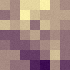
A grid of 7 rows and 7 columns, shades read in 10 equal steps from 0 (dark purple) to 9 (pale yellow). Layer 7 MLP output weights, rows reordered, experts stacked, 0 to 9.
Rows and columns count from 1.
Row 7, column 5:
0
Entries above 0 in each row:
7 7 7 7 7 7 6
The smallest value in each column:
3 3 2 1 0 5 2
